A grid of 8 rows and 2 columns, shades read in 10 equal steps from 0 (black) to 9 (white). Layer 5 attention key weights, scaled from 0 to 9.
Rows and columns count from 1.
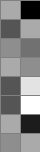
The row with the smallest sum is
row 1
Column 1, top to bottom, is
6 3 5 6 3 3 6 5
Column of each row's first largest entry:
1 2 1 1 2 2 1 2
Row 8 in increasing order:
5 6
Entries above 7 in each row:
0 0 0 0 1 1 0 0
